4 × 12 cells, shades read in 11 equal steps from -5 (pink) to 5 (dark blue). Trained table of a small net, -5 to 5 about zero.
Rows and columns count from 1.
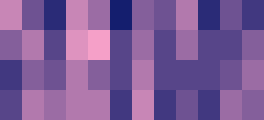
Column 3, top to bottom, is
4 2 1 -1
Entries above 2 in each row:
4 0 1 3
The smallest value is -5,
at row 2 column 5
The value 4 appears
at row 1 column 3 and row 1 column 10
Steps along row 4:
down up down same up down up down up down up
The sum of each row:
10 -3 8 1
